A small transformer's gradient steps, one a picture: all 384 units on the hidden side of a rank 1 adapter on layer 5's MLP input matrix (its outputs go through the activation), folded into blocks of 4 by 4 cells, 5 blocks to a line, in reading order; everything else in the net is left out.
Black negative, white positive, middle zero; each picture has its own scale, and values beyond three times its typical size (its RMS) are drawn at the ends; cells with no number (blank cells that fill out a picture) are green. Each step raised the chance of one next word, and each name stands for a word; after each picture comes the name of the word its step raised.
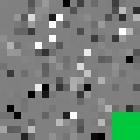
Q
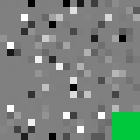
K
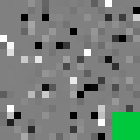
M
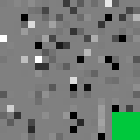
M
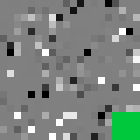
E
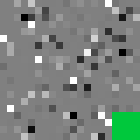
M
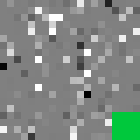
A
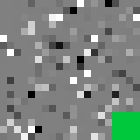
A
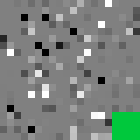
E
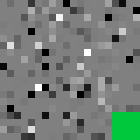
Q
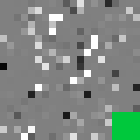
A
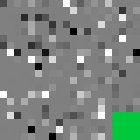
E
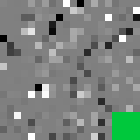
Q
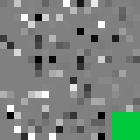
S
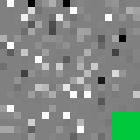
K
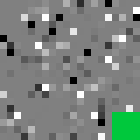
M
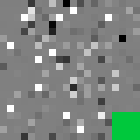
K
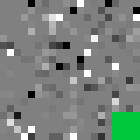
A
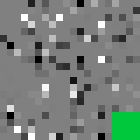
S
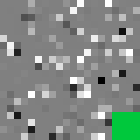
E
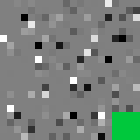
M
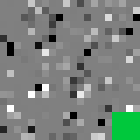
Q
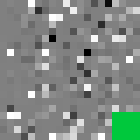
E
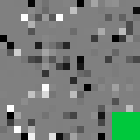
S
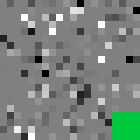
S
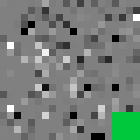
M
